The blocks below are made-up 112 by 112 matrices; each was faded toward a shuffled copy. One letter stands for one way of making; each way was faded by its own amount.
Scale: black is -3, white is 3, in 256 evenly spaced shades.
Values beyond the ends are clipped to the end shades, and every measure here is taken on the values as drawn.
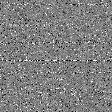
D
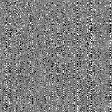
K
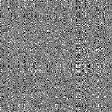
K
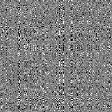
K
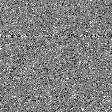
D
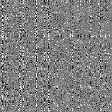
K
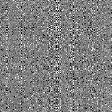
K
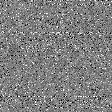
D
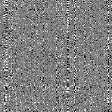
K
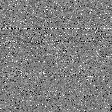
D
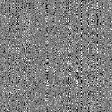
K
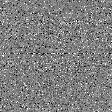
D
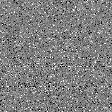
D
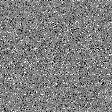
D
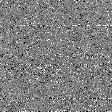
D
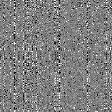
K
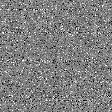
D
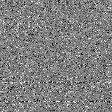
D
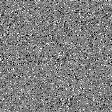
D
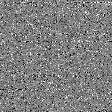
D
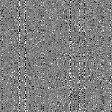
K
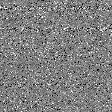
D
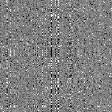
K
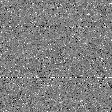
D
